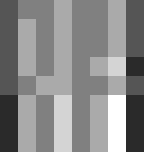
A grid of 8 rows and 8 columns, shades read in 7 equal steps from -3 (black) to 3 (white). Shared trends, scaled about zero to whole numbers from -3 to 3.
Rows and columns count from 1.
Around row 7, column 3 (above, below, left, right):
0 0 1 2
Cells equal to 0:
21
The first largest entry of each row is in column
4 2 2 7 3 7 7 7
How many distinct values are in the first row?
3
